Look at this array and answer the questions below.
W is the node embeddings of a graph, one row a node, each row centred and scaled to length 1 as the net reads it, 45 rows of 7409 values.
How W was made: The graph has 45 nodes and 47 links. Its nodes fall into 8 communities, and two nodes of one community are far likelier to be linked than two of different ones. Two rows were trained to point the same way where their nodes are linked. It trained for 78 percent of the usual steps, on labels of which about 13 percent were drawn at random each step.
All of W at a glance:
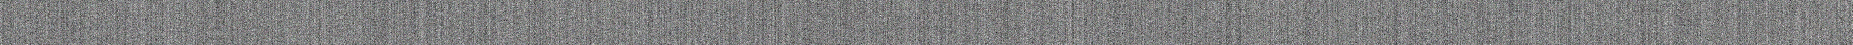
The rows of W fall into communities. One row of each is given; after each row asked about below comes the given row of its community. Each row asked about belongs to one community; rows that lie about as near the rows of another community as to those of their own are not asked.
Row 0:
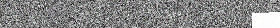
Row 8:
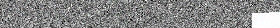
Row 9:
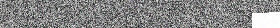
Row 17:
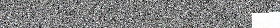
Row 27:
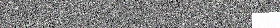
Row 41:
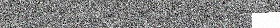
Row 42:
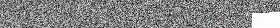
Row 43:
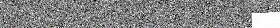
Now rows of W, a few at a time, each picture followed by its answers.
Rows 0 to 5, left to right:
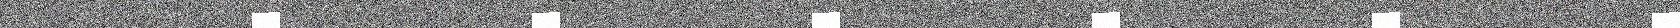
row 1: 42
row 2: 27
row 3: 43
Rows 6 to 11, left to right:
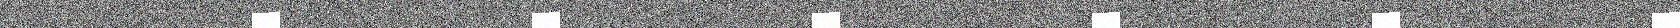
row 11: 8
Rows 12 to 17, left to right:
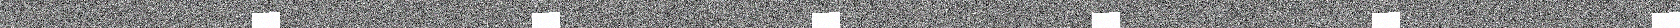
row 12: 42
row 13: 43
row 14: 42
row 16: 9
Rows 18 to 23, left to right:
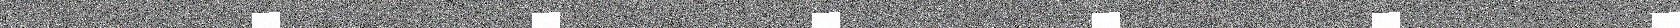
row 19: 41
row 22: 41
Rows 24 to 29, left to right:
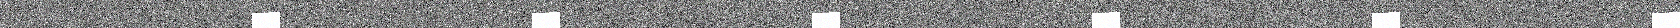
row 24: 41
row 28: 9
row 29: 27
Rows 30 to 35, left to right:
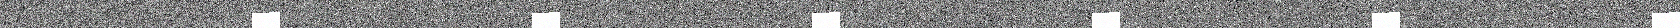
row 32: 17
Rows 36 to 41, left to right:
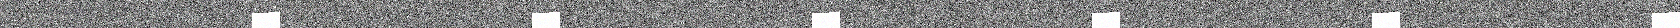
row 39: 9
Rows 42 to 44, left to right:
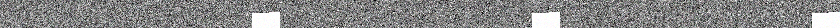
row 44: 0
